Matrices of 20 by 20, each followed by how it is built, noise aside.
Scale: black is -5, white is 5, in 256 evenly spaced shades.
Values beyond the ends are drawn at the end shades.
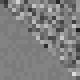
upper triangular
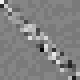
banded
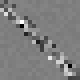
banded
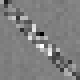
banded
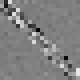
banded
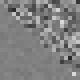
upper triangular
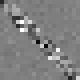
banded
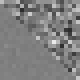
upper triangular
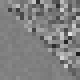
upper triangular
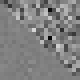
upper triangular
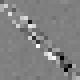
banded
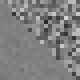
upper triangular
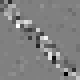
banded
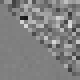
upper triangular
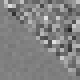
upper triangular
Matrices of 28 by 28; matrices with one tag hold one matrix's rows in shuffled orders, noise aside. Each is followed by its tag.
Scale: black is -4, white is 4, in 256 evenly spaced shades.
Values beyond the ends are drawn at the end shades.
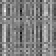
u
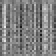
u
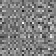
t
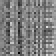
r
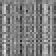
u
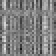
u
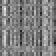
u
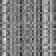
u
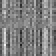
u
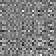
t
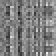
r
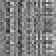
r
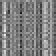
u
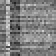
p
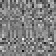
t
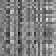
r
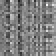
r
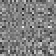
t
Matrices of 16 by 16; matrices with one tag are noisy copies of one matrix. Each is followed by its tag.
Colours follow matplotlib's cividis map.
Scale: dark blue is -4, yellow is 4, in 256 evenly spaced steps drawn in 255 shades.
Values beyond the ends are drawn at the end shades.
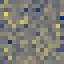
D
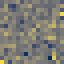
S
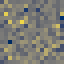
D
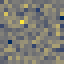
D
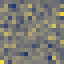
S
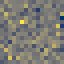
D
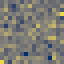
S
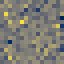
D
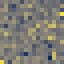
S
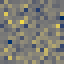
D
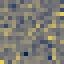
S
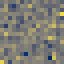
S
